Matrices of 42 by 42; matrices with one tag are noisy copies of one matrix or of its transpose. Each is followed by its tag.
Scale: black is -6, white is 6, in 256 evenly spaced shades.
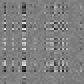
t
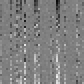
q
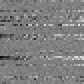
q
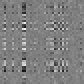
t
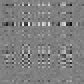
t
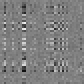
t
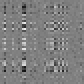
t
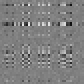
t
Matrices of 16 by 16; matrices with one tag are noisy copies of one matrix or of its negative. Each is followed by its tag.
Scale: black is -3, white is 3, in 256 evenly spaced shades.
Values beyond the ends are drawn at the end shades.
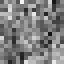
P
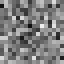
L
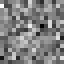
L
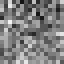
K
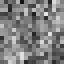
P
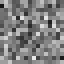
L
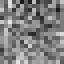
K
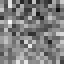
K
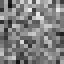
K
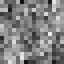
P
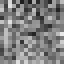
K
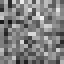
K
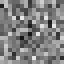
L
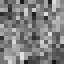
P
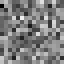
L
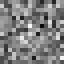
L
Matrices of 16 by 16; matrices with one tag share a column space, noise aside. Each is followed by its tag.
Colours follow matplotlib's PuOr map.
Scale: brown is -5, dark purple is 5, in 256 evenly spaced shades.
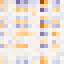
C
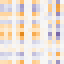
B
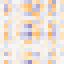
B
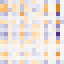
B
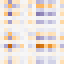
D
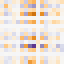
D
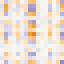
B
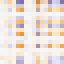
C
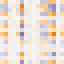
B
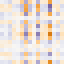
B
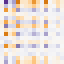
C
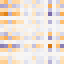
D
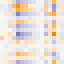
B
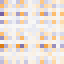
D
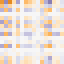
C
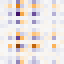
D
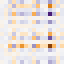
D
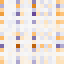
D
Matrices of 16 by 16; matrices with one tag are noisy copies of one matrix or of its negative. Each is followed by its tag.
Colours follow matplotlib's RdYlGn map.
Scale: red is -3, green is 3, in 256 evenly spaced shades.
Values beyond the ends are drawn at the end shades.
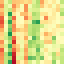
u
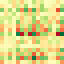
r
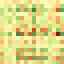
r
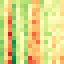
u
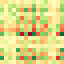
r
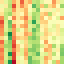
u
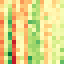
u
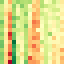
u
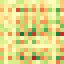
r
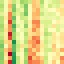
u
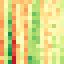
u
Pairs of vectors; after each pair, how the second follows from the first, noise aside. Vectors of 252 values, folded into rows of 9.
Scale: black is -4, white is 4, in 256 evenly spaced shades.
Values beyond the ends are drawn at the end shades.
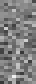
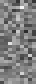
reversed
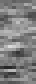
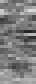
wrapped around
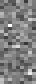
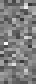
wrapped around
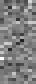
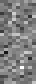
wrapped around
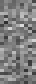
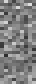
wrapped around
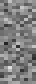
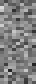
wrapped around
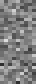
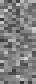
wrapped around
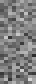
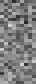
wrapped around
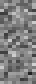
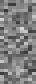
reversed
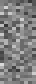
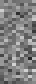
reversed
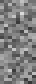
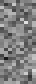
wrapped around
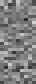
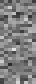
reversed
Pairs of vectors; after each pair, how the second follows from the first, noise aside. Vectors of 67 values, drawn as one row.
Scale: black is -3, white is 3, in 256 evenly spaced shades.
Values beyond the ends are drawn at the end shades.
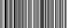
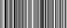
copied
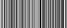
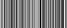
copied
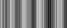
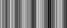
copied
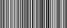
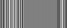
partly zeroed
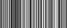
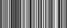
copied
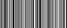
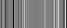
partly zeroed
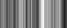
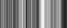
copied
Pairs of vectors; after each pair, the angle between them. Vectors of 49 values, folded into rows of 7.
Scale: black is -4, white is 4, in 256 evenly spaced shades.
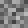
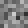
partly opposed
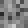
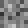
nearly parallel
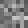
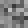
nearly opposite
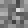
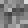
orthogonal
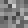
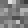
partly aligned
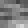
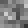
partly opposed
